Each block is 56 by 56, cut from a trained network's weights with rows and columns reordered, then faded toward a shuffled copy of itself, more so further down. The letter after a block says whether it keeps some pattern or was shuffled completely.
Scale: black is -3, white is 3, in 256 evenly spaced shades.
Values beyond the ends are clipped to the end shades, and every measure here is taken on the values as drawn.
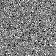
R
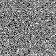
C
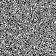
R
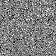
C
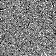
R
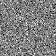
C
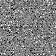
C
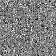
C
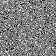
R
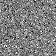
R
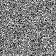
C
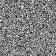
R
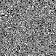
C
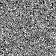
R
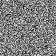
R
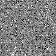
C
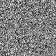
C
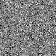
C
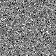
R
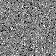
R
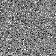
C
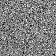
R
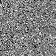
C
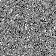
R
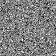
C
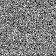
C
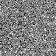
C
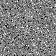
R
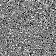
R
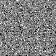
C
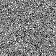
R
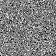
C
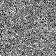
R
